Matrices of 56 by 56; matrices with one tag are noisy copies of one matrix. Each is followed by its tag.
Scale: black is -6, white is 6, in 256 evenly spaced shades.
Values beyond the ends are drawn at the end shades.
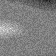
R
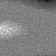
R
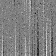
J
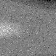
R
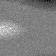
R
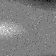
R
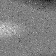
R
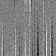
J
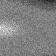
R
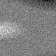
R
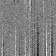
J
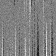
J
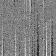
J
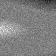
R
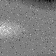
R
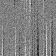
J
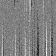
J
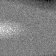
R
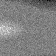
R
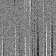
J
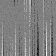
J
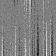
J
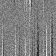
J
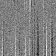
J
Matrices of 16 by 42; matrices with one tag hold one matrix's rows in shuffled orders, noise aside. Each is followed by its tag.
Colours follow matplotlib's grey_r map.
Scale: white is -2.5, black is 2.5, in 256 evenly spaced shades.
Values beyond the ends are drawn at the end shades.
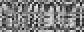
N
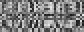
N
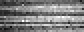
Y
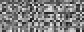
N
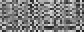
N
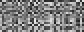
N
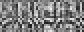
N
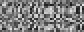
N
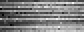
Y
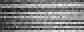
Y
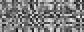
N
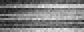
Y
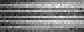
Y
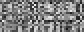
N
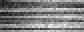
Y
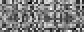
N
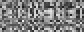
N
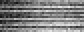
Y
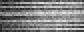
Y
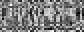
N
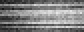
Y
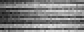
Y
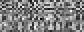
N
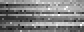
Y
